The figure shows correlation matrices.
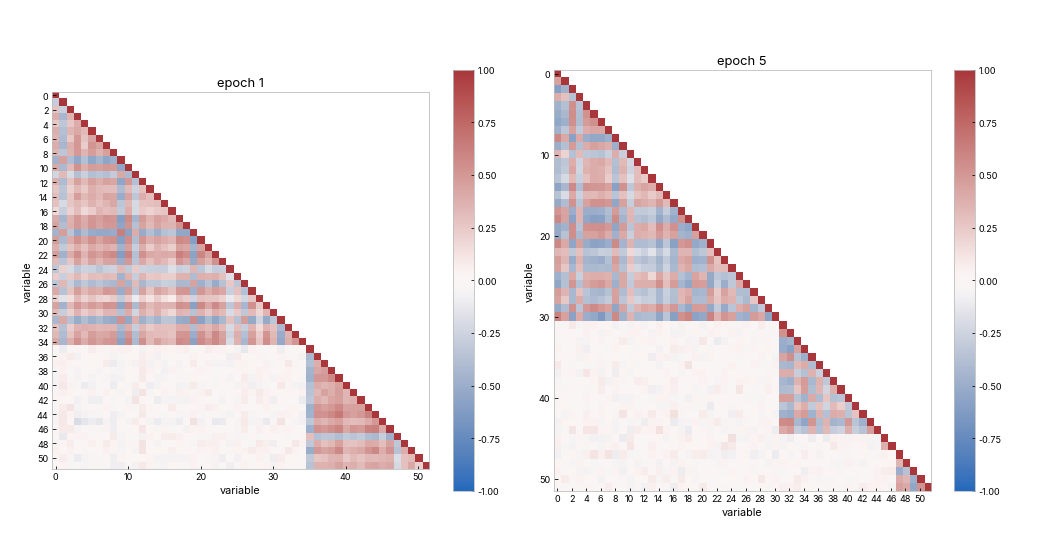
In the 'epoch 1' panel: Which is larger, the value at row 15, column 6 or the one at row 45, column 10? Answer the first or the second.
the first
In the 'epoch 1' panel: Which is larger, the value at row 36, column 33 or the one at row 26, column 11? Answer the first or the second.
the second
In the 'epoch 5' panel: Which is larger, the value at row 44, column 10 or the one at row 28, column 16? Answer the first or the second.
the first
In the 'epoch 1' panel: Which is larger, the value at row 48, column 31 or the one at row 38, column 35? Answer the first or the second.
the first
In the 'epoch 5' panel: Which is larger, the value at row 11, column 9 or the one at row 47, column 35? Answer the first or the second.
the first
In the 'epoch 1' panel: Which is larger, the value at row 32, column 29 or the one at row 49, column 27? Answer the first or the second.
the first
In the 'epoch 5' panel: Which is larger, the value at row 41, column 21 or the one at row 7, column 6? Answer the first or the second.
the second
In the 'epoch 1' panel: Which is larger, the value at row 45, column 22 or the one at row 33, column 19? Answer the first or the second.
the first
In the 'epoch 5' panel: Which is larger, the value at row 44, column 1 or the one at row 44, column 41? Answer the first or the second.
the first
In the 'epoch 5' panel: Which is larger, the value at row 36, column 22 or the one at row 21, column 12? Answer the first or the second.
the first
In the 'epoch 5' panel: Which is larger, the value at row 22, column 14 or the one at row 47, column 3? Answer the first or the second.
the second
